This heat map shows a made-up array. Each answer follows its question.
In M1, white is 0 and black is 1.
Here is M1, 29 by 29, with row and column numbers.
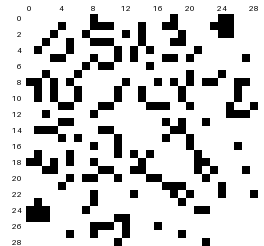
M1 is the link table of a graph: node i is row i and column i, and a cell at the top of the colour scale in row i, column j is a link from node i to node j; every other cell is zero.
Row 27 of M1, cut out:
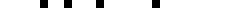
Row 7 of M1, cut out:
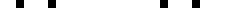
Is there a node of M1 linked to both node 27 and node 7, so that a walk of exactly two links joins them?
no
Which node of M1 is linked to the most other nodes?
node 8
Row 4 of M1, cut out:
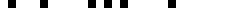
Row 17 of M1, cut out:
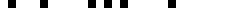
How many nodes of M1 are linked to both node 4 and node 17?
6
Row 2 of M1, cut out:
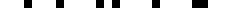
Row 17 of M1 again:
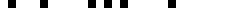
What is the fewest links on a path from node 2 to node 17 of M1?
3
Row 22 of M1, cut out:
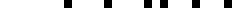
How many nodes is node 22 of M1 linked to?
6
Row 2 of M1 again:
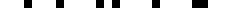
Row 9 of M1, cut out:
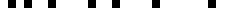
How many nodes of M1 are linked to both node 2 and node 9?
3
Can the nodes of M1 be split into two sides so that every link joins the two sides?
no
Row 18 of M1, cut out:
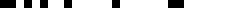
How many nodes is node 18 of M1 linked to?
8
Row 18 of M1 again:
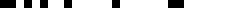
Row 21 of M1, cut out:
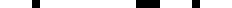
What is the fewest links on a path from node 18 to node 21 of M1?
1
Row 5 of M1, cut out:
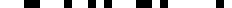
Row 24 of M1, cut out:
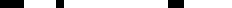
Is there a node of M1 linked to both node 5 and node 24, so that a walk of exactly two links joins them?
no
